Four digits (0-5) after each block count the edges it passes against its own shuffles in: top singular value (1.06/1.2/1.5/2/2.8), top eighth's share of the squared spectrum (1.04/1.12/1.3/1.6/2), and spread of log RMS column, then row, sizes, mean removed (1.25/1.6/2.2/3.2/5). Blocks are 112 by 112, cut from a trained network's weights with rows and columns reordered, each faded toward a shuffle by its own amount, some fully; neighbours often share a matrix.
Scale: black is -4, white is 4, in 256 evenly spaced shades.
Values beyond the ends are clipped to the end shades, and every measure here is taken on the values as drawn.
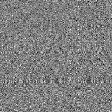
4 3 1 2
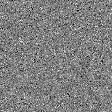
3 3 1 1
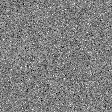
1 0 0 0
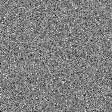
0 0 0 0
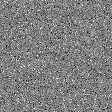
0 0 0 0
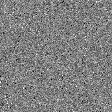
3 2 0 0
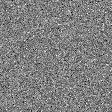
0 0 0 0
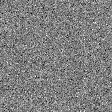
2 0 0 0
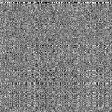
5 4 1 3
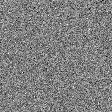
0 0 0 0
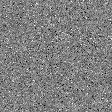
1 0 0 0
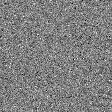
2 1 0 0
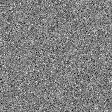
0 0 0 0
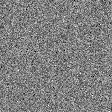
2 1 0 0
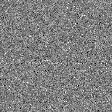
2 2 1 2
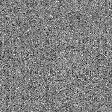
3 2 0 1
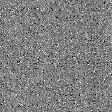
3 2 0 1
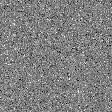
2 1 0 0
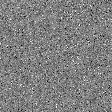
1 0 0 0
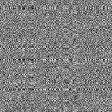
5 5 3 4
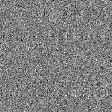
4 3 0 2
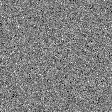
0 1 0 0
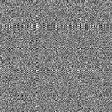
5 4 2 3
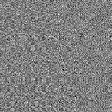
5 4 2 2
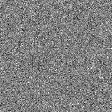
3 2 1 1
